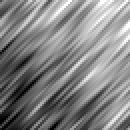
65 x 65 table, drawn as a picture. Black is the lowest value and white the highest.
The grain runs diagonally up to the right. No row or column stands out. The ninth with the lowest average is the bottom left. There is an overall slope up to the top right. The top right is the ninth with the highest average. The halves do not mirror each other.
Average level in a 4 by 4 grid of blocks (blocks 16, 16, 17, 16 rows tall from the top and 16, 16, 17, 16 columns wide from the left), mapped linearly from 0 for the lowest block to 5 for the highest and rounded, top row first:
3445 / 2334 / 0234 / 0113
